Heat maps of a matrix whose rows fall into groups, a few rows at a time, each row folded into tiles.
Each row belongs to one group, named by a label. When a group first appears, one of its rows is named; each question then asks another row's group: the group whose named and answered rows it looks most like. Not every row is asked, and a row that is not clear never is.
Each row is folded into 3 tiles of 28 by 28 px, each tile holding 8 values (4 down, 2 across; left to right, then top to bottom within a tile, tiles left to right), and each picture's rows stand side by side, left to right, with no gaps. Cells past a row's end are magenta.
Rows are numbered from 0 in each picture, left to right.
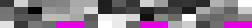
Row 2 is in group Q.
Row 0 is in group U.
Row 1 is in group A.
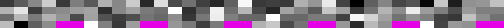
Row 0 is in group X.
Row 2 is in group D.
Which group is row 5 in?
U
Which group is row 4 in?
X
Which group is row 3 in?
Q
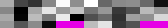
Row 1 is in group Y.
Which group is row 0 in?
D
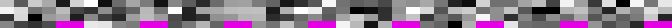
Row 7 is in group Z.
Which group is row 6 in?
U
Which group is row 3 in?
D
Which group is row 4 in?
Q
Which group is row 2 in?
D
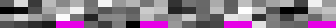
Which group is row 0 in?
Z
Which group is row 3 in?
U
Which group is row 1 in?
Z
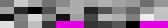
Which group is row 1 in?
Z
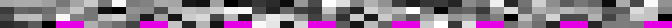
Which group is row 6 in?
X
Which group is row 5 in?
Q
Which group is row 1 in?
A
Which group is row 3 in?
Q
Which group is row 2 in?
X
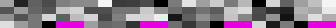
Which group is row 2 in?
Z
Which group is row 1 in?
Y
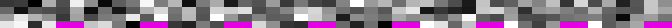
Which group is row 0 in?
Q
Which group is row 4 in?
Z
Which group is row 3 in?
Y
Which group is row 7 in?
U
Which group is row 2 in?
X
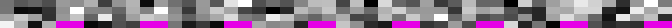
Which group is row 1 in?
X
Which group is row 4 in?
Y
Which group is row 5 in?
X
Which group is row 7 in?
D
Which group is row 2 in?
D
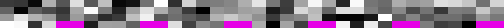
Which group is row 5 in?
Z
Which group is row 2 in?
U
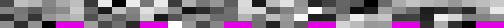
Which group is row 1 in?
Z
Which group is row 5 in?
Z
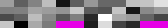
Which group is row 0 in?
X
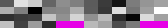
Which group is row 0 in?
U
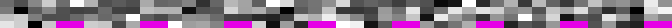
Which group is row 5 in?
X
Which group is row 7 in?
Z
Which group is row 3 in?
U
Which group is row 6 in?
X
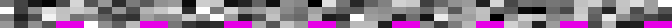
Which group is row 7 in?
Z
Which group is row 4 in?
A
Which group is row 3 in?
X
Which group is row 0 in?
D
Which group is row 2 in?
X
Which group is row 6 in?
Q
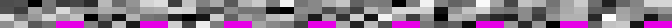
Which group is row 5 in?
D
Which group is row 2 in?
U
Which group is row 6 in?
U
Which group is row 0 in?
Y
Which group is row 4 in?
X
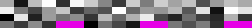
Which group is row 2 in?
Z
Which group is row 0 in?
X
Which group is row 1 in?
Z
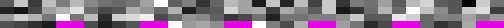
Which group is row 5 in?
D
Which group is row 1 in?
D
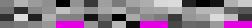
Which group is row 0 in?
X
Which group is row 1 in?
U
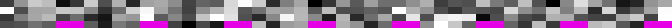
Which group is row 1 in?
D
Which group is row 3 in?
X
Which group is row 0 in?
X
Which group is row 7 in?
Y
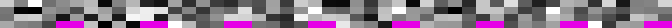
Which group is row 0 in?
A
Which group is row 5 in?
A
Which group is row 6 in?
D
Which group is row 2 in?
Y
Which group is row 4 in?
Y
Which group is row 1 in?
X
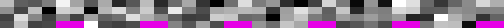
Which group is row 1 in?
Y
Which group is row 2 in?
D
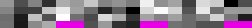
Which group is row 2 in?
X
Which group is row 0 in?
D
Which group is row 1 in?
Z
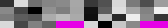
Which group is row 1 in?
X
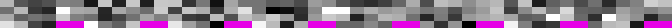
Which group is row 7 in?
A
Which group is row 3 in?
Q
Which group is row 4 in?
D
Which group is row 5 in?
U
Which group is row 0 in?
Y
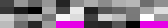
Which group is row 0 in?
Q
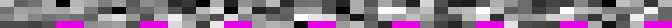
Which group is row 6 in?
Y
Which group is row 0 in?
X
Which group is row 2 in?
Q
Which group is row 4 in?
Y
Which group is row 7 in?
X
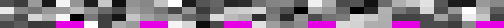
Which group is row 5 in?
D
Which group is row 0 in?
D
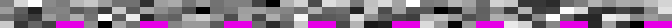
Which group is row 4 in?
Z
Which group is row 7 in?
Z
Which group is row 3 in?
X
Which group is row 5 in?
Q
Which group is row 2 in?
A
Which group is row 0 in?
U
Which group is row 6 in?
Y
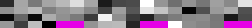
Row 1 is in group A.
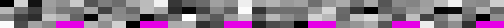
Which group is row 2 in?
Q
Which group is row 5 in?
A
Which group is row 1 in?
A
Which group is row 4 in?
A
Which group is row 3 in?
Z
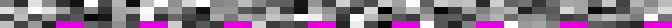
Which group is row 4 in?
Z
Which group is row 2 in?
U
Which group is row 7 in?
Z
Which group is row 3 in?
Y
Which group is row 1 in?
D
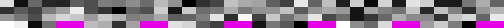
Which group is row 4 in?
Q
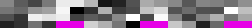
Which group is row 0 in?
D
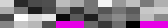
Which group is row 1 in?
Z
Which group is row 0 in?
A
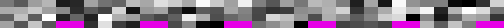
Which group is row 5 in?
D
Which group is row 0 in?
X
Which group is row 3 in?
A
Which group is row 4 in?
D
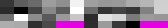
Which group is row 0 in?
Q
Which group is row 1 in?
Z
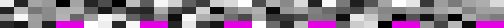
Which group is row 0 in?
X
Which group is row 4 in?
A
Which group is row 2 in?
Z
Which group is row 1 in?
Q
